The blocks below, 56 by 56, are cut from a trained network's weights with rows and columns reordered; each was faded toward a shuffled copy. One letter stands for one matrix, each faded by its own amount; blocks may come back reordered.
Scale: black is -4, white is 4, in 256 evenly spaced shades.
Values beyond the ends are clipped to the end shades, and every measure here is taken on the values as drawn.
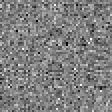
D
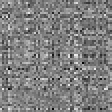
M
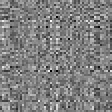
M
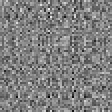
M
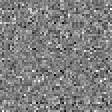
D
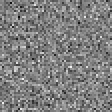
D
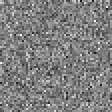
D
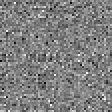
D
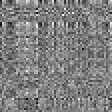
M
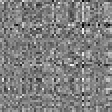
M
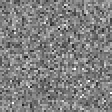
D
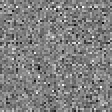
D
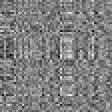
M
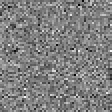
D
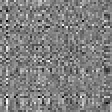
M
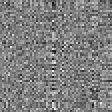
M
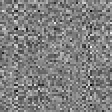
M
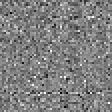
D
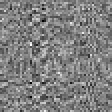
M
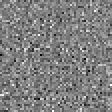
D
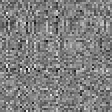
M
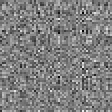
M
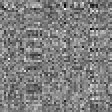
M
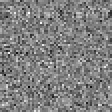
D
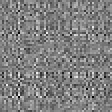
M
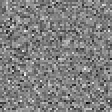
D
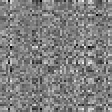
M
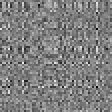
M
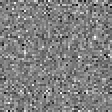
D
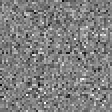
D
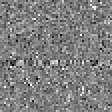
D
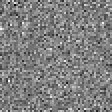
D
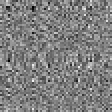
M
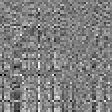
M
